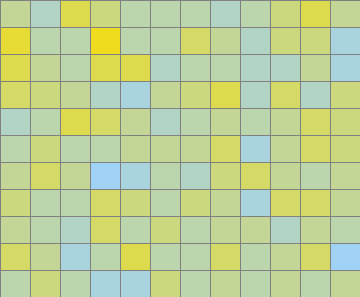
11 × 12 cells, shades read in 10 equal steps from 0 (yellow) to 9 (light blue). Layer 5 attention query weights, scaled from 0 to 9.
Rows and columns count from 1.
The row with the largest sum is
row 11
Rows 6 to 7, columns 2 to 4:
4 6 6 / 3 5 9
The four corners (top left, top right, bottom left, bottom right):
5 5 6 5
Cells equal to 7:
14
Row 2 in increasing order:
0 1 3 4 4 5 6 6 6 6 7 8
